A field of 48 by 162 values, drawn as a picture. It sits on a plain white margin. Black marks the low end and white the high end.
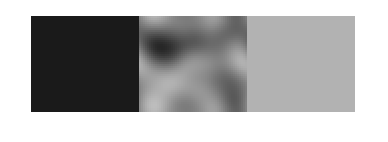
It is made of 1 by 3 panels. Panel 1,1: very low, flat. Panel 1,2: middling, smooth, strong in contrast. Panel 1,3: high, flat.
